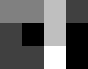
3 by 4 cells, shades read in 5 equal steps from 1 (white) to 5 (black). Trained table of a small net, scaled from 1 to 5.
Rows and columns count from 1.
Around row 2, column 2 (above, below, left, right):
3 4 4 2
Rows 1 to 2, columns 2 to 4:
3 2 4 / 5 2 5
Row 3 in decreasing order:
5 4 4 1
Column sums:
11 12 5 14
